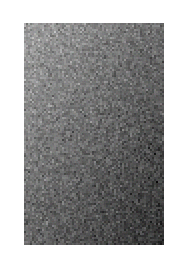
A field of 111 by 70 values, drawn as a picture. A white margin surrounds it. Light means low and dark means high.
There are no regular stripes. Fine speckle covers the field. No single row or column stands out from its neighbours. The values follow a bell shape. The ninth with the lowest average is the top left. The ninth with the highest average is the bottom right. Values rise toward the bottom right.
